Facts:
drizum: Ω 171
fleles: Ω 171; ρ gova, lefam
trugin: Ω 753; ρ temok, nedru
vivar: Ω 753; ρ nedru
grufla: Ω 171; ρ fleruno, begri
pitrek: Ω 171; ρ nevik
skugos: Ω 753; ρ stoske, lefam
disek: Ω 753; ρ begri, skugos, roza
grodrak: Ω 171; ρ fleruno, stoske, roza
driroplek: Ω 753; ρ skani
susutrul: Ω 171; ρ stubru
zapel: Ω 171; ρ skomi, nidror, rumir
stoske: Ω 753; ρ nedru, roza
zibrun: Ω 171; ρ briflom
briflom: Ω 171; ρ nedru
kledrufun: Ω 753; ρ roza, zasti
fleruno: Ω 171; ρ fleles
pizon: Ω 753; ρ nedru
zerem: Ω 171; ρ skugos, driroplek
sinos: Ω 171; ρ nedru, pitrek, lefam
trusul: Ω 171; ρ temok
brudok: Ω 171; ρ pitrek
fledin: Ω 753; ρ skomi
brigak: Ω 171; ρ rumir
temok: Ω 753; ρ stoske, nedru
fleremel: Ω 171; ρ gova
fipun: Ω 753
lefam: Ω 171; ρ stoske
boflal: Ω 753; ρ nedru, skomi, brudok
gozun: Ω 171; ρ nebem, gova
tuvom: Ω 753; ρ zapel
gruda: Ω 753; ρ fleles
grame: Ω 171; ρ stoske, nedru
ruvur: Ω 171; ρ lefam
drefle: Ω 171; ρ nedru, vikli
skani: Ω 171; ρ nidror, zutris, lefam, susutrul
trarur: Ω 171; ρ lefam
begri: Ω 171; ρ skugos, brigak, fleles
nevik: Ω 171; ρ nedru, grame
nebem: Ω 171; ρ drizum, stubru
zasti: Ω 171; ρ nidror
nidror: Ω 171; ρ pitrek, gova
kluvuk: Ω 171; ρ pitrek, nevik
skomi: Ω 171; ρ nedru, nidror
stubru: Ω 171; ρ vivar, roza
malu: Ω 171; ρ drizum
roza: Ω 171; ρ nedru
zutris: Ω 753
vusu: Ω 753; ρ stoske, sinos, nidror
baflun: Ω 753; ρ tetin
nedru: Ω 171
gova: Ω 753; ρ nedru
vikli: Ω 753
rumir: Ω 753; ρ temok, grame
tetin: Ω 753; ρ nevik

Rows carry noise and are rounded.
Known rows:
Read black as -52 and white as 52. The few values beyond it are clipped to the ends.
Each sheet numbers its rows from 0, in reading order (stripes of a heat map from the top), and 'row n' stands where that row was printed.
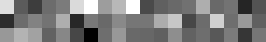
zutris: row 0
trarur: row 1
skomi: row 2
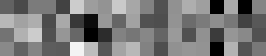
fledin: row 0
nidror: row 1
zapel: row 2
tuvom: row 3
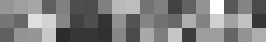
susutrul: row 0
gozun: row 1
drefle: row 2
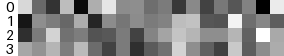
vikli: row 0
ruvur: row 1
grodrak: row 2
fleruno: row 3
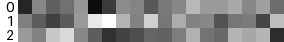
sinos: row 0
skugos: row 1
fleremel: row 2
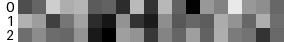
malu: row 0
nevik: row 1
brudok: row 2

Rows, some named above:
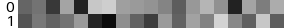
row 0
pizon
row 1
kluvuk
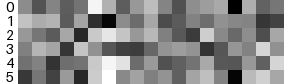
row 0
tuvom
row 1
nidror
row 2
vivar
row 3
brigak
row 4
stoske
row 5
trugin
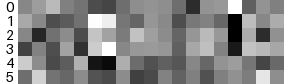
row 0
stubru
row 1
rumir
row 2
fledin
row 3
trugin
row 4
pitrek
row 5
grame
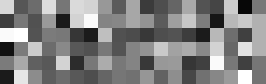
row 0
gova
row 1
trugin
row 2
nedru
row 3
grodrak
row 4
lefam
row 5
trusul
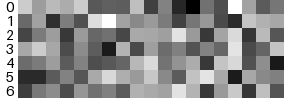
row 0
drizum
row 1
temok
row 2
zerem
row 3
roza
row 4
skani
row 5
vusu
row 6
zerem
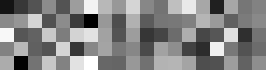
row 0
vusu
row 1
zasti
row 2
gova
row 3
lefam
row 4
gruda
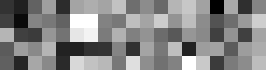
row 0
boflal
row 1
disek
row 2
fipun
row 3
drefle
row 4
kledrufun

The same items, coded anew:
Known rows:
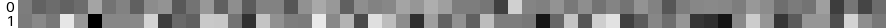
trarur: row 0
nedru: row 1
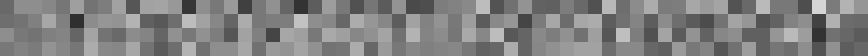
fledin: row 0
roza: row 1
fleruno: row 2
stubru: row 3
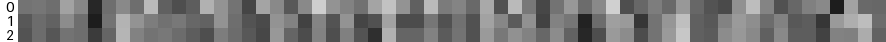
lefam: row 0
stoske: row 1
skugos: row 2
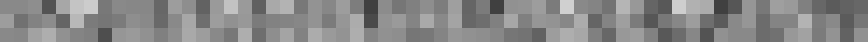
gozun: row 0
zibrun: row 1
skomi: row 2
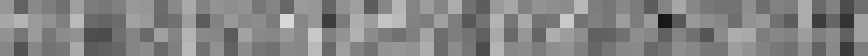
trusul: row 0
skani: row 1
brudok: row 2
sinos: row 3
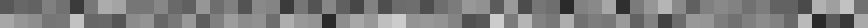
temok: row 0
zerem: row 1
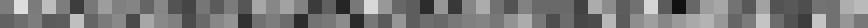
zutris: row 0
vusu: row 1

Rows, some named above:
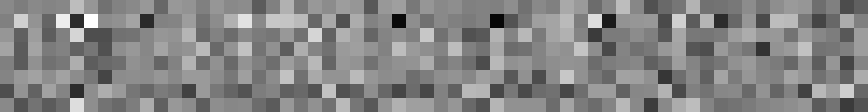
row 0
fleremel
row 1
drizum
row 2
kluvuk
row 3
brigak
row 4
sinos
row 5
zasti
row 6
gova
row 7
grodrak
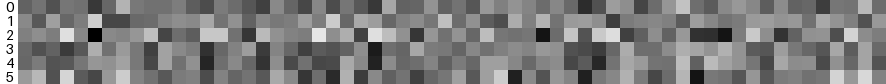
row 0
skugos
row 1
kluvuk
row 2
nedru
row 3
disek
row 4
gruda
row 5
vikli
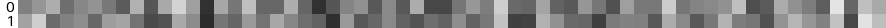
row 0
tuvom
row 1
fipun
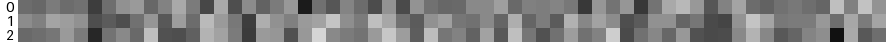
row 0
rumir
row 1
pitrek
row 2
lefam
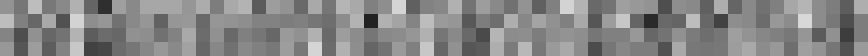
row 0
zapel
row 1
drefle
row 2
sinos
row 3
kluvuk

